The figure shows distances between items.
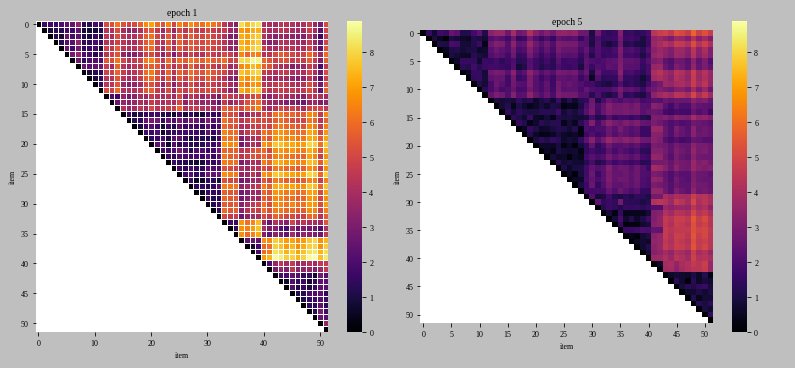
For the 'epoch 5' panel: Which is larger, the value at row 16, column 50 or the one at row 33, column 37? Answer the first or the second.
the first
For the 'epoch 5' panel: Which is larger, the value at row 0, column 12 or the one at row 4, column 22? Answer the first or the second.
the first
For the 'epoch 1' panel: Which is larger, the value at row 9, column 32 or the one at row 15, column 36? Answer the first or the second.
the first
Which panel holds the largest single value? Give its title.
epoch 1
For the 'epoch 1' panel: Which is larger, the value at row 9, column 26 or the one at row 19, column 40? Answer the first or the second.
the second
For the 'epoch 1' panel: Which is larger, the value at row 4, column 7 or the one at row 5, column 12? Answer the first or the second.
the second
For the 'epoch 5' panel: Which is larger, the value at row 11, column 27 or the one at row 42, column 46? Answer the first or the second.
the second
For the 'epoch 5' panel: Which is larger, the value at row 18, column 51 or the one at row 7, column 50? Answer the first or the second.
the second
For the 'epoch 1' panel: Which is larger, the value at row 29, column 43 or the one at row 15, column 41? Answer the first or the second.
the first
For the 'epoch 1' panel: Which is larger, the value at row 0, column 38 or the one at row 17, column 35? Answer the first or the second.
the first
